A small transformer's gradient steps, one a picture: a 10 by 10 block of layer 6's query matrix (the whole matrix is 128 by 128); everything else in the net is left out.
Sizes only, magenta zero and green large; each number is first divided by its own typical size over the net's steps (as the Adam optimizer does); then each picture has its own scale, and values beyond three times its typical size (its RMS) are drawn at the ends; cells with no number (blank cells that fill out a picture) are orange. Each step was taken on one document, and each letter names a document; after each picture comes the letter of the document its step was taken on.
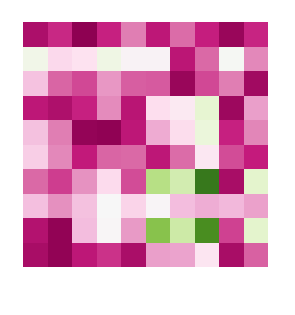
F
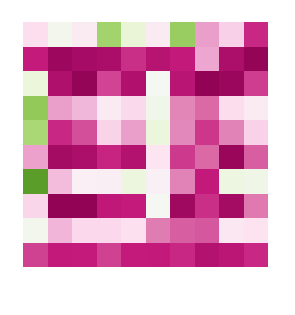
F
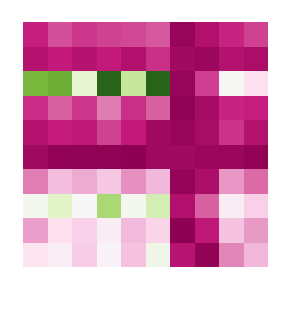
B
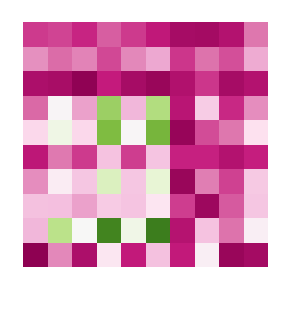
B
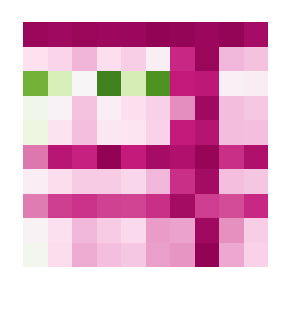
B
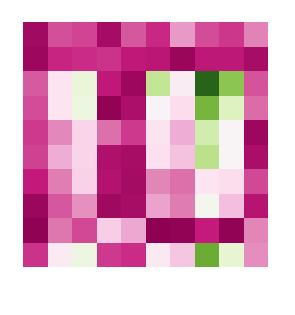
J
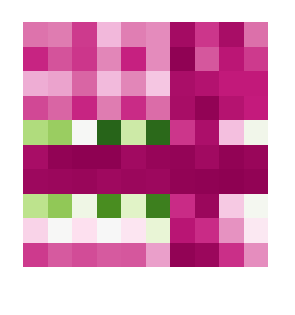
B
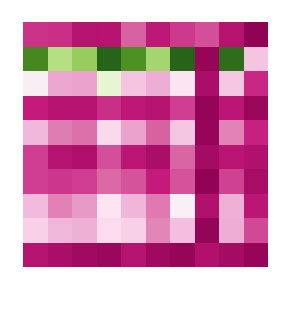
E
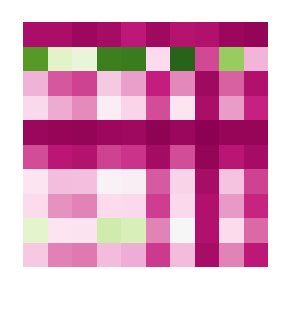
E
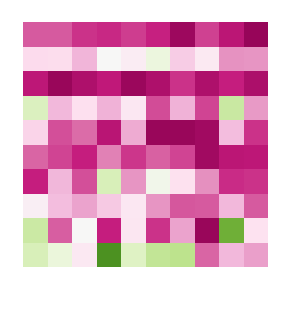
F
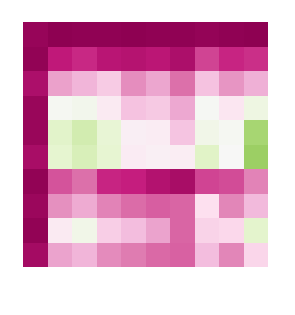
J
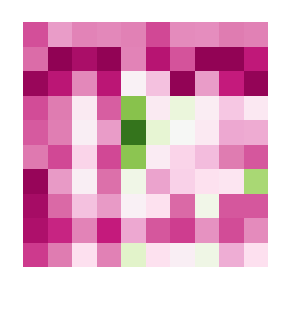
J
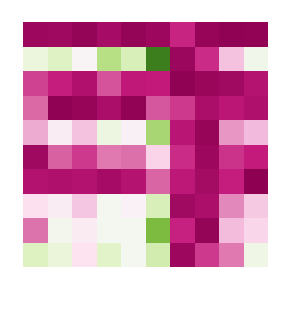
B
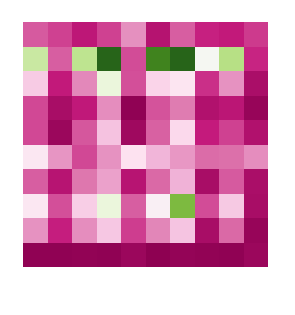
E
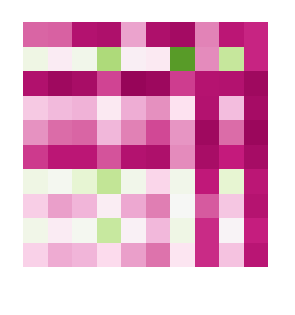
E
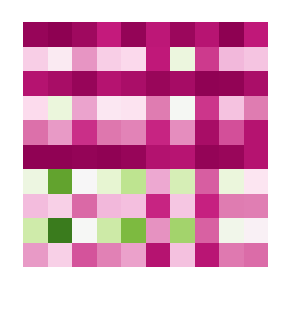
F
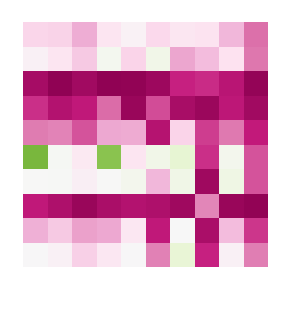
F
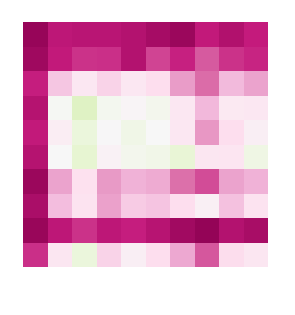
J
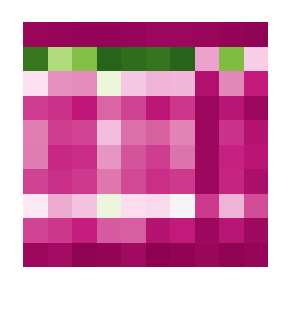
E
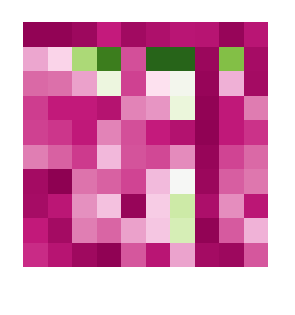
E
